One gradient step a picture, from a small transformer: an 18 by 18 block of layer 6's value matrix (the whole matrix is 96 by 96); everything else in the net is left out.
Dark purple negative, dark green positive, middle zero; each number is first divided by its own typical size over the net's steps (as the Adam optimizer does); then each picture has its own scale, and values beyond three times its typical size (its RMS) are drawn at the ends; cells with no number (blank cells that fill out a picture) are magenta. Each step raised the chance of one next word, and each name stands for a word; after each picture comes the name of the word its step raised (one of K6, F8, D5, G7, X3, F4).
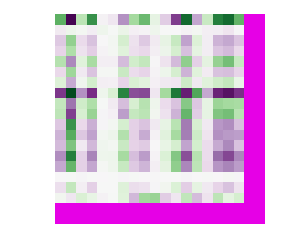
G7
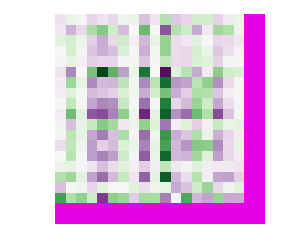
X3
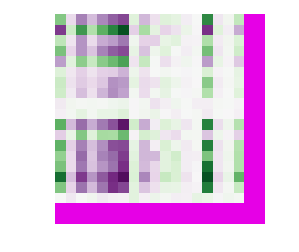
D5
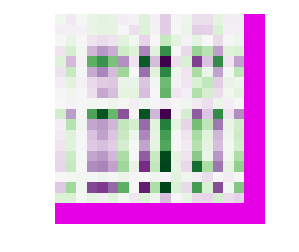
G7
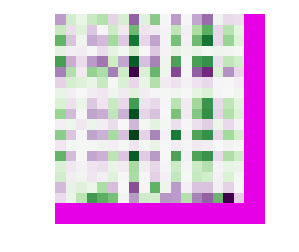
X3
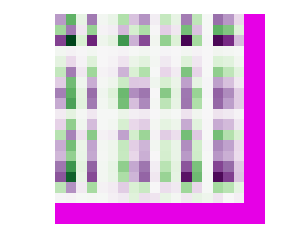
D5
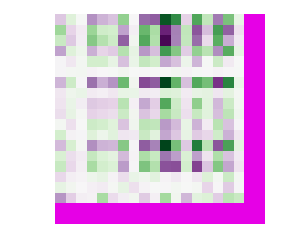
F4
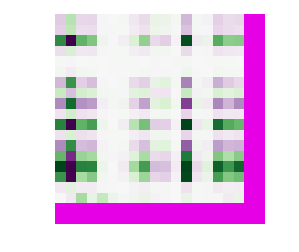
F4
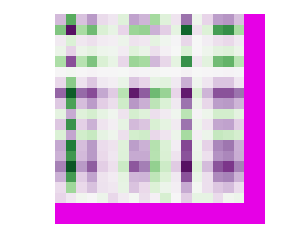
D5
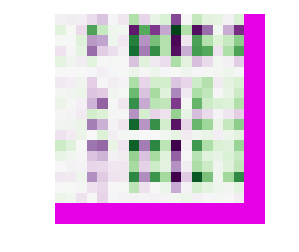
D5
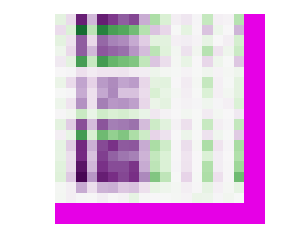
D5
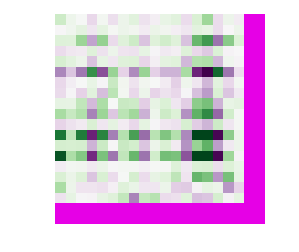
X3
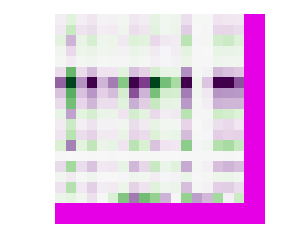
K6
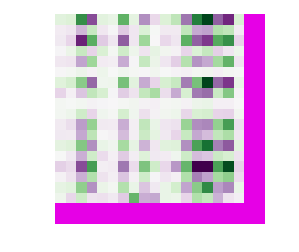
F4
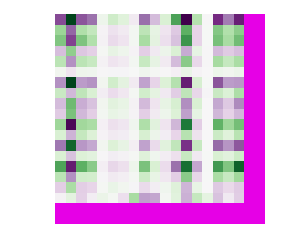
F4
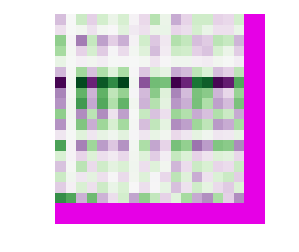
K6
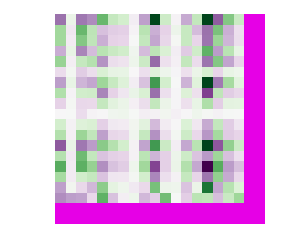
F4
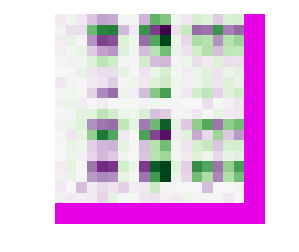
D5
